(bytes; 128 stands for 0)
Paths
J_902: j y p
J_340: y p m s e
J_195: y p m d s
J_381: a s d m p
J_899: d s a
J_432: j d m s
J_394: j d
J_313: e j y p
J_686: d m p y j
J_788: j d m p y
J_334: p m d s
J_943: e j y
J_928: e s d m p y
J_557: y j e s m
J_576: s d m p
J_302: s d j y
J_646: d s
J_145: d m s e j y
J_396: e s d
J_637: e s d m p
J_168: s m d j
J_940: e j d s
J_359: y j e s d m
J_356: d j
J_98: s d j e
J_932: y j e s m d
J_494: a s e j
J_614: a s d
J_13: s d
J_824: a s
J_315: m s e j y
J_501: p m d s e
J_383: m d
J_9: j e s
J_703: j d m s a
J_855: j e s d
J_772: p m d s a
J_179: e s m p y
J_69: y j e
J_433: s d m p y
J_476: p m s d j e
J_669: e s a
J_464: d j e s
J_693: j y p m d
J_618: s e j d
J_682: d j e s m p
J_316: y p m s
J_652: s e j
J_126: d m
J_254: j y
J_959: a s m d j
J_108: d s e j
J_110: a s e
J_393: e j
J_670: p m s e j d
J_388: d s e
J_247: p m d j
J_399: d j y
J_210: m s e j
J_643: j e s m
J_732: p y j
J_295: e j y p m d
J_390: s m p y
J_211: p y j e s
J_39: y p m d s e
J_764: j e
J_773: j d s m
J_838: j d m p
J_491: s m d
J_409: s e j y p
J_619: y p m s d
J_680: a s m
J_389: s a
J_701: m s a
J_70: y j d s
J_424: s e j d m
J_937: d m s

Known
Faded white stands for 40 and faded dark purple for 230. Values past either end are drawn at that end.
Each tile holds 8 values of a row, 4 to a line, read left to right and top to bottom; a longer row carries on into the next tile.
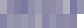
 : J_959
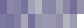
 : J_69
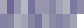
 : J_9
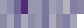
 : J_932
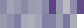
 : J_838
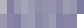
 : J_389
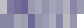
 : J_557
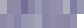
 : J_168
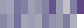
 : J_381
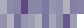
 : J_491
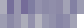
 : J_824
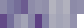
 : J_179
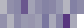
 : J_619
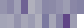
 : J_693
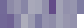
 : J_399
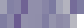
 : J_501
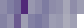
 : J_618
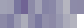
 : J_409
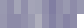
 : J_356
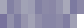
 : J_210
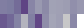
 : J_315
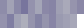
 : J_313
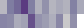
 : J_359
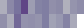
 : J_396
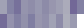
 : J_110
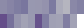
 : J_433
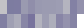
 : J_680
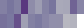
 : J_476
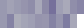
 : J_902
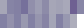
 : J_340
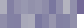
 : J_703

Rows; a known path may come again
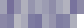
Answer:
J_211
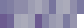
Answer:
J_788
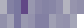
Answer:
J_855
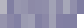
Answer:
J_701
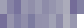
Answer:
J_110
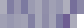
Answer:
J_316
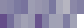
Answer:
J_433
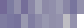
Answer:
J_764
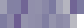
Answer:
J_501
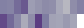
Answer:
J_928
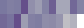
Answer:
J_98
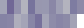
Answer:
J_9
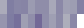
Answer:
J_669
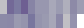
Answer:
J_643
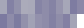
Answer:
J_652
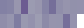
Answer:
J_394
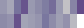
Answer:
J_637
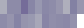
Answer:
J_168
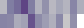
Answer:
J_359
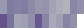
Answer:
J_390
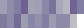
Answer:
J_39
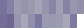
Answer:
J_254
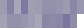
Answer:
J_247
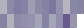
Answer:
J_614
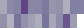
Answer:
J_491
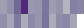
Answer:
J_932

